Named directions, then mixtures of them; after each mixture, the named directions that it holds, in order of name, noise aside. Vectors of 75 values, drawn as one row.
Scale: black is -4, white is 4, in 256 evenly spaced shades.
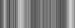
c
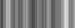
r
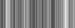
r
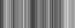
c, r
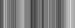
c, r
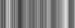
c, r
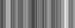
r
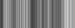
c, r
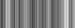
r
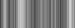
c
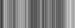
c, r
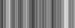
r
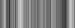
c, r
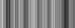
r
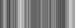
c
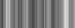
r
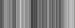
c, r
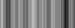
r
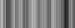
r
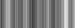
r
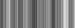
r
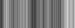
c, r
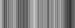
c, r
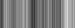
c, r
